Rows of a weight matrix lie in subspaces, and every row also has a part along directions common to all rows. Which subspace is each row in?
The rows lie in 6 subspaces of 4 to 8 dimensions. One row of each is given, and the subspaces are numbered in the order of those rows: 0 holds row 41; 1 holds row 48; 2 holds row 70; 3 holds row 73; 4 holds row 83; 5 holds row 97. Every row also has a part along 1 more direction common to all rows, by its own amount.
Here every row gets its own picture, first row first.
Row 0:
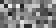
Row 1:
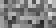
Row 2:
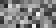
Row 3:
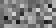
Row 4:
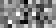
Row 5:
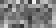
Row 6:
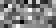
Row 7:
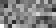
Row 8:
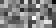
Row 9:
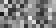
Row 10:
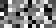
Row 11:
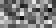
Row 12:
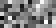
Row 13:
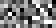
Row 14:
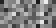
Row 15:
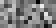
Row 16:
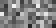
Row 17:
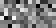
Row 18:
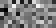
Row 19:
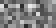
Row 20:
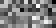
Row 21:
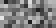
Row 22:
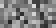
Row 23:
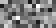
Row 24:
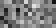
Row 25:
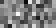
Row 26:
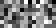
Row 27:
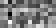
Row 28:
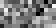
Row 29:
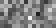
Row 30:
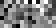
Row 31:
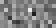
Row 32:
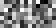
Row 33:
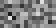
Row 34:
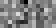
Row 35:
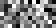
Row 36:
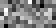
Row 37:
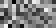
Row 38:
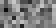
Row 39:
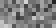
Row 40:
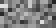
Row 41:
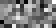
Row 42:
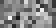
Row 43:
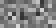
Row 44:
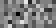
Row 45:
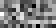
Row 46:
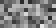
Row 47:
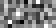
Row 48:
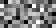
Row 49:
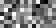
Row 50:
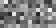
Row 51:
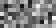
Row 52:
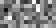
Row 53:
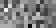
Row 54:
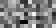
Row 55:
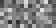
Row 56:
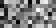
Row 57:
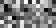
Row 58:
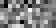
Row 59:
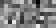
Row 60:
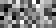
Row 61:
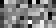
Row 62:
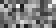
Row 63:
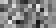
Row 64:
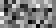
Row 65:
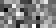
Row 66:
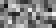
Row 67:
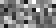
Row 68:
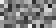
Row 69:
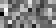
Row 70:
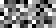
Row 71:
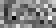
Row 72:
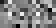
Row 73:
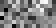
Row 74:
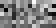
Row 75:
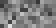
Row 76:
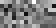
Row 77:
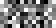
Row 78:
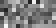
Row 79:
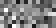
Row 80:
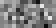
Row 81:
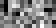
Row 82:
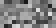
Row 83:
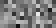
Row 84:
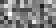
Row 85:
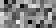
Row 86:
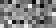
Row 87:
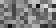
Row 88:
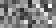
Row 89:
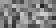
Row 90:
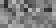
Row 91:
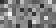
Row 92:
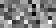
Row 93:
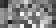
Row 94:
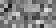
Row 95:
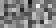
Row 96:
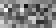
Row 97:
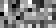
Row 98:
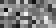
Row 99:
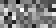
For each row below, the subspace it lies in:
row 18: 5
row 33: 3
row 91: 4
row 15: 1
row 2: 0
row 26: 3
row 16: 5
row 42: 5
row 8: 3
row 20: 3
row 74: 2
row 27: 4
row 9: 0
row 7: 2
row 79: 2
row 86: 2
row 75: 5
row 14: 3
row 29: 0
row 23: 1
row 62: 0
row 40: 3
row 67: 2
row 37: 5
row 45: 5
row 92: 1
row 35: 1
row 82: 2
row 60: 2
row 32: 1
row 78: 5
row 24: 5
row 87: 2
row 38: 5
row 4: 1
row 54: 1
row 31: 1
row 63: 1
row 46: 2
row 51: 3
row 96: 0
